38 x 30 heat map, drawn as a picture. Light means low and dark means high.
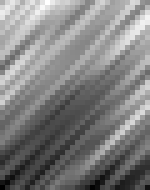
Grain: diagonal, up to the right. Slope: up to the bottom. Ninth with the highest average: bottom left. Ninth with the lowest average: top left.
